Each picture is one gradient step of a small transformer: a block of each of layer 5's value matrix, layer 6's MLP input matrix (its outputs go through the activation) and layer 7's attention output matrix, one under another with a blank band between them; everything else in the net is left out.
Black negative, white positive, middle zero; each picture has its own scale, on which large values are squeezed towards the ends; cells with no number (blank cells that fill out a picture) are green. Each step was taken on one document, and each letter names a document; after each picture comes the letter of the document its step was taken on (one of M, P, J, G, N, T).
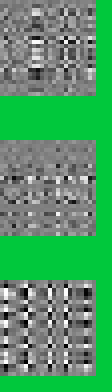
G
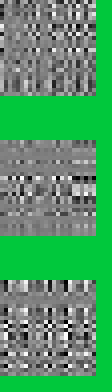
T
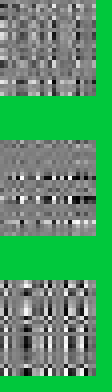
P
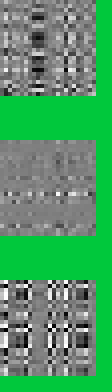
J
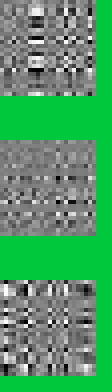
G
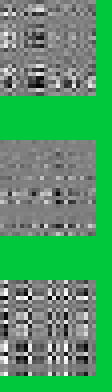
J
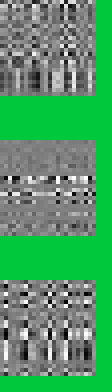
G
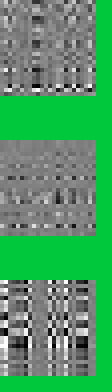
J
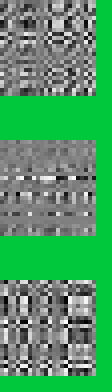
G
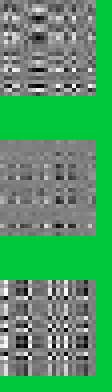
J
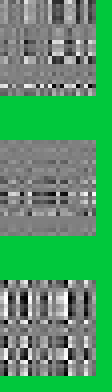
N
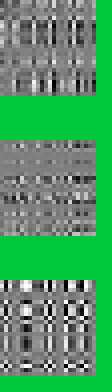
P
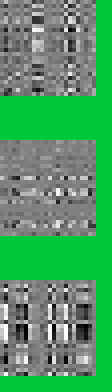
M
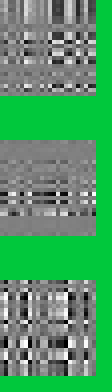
N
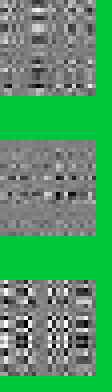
J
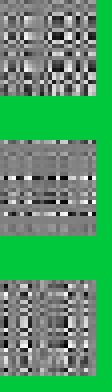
N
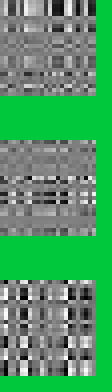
N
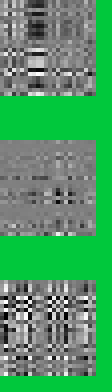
J
